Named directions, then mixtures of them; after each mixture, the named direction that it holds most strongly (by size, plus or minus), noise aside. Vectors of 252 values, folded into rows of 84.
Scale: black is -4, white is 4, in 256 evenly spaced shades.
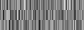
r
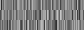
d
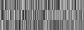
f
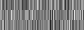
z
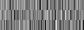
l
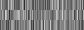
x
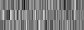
r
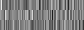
z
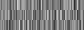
d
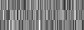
r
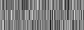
z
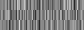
r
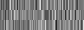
l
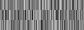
d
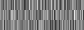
z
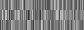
x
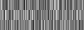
x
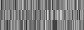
d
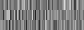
r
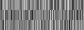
z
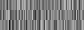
r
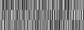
z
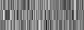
r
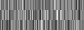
d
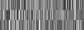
r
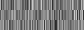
d
